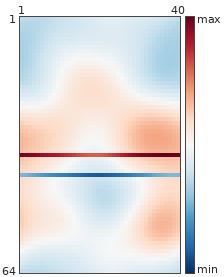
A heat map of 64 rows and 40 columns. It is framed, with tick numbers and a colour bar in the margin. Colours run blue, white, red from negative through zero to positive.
Ninth with the highest average: middle right. Histogram: heavy tails on both sides. Odd lines: rows 35 and 40.
